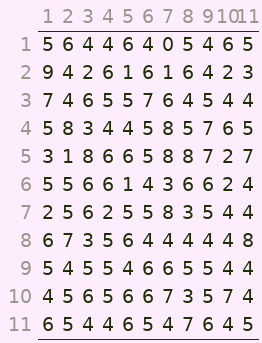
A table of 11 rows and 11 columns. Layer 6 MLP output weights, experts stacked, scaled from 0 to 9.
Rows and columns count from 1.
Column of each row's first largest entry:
2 1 1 2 3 3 7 11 6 7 8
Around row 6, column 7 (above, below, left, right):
8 8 4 6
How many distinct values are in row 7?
6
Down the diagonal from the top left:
5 4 6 4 6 4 8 4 5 7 5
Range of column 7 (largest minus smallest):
8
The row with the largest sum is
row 5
